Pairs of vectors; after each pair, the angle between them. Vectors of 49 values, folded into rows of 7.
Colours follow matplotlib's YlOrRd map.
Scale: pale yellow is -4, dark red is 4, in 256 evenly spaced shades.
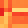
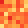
partly aligned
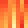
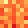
partly opposed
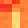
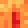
nearly opposite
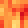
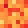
orthogonal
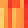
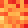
partly aligned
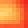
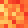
partly aligned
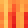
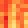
nearly opposite
